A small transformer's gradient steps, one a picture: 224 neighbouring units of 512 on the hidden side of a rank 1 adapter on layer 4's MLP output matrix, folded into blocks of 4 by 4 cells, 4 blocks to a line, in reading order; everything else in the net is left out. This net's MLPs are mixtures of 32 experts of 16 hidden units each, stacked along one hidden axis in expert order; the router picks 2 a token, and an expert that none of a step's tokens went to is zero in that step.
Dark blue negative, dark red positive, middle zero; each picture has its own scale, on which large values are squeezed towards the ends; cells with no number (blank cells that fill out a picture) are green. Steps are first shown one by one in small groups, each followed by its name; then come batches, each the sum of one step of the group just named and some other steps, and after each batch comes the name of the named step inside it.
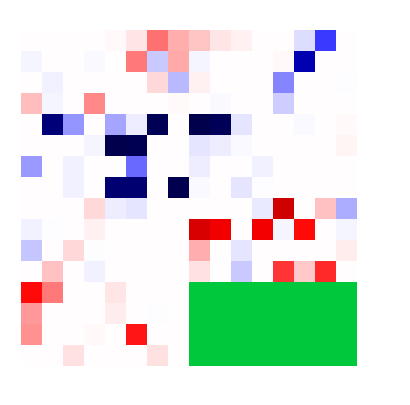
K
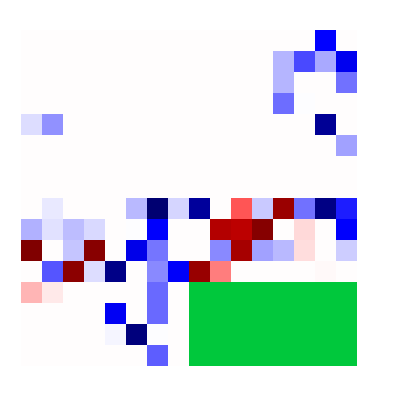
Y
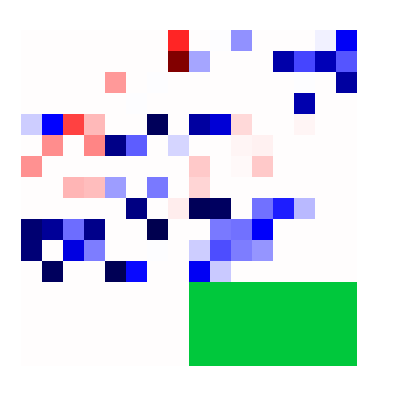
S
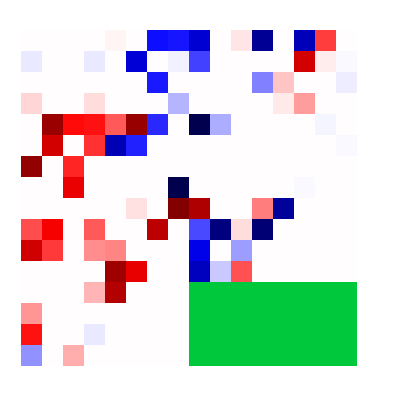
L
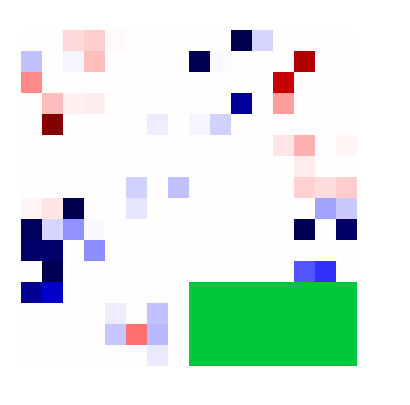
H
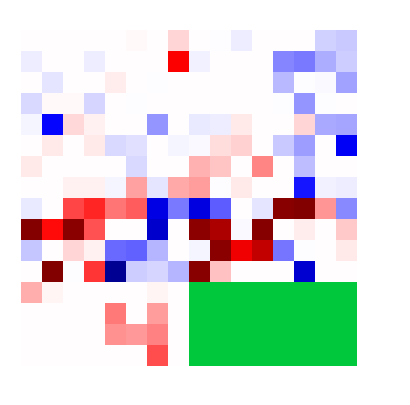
S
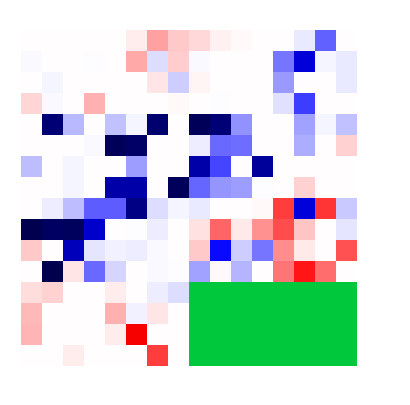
K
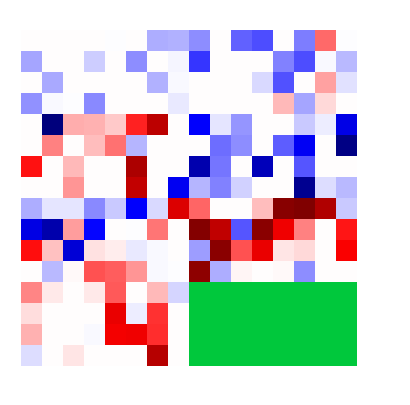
L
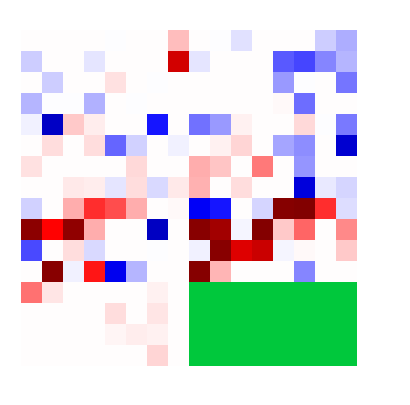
S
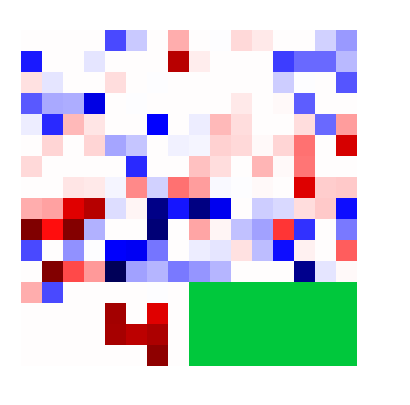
S
